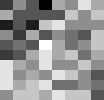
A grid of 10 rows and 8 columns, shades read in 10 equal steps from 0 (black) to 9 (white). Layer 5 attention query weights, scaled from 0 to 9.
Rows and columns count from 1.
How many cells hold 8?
10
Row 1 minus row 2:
-4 2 0 -3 3 -2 3 -1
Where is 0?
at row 1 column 4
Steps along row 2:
down same same same up down up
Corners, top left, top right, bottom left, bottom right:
2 6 5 3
